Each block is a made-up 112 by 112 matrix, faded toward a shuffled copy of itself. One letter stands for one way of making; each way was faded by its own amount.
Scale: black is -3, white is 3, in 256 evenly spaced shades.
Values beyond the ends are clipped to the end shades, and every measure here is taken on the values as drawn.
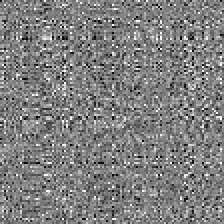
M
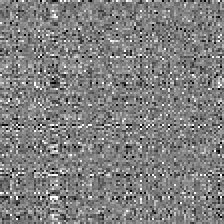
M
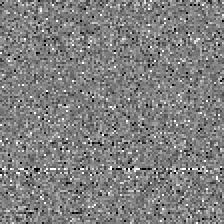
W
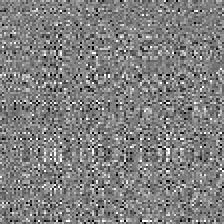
M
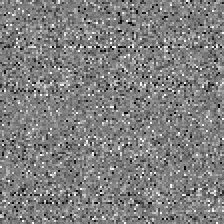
W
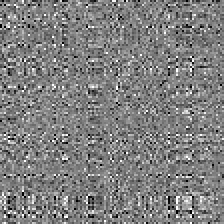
M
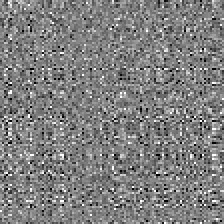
M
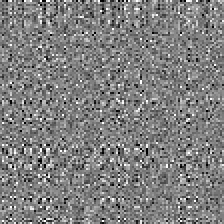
M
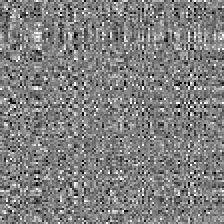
M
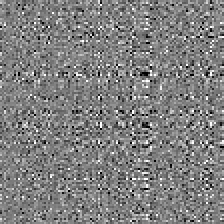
M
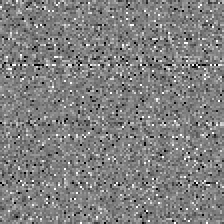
W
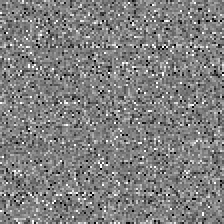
W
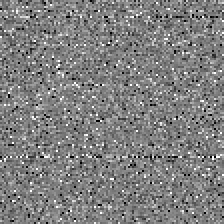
W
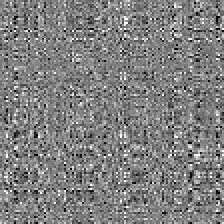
M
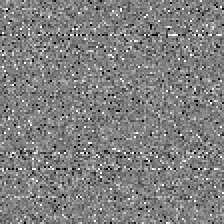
W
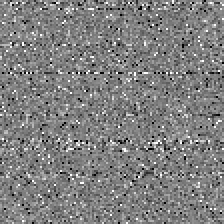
W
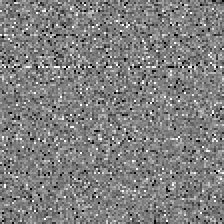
W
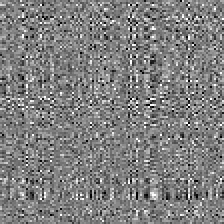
M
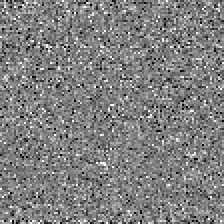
W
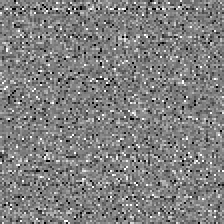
W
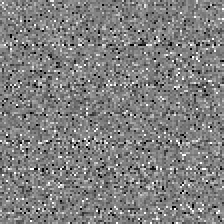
W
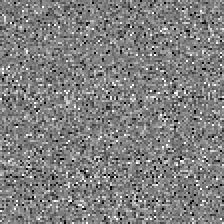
W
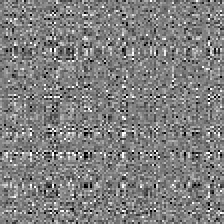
M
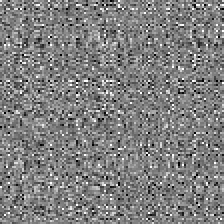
M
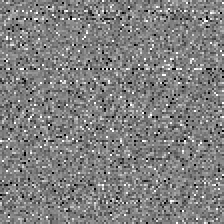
W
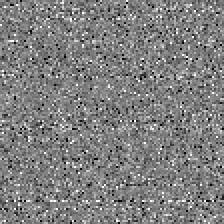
W
